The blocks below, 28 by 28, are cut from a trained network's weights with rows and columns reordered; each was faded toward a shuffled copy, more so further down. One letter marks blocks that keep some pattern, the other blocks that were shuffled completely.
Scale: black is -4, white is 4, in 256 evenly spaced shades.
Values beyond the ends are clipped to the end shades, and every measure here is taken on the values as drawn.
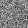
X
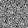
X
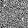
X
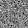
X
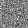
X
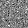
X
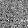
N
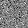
X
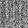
N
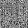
N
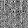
N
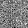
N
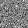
X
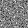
X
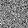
X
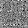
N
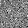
X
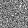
X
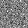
X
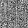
N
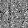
N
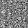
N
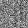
N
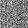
N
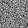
X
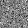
X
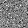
X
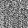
N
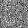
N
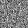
X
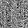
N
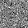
X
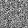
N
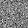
X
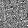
X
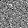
X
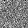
X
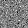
X
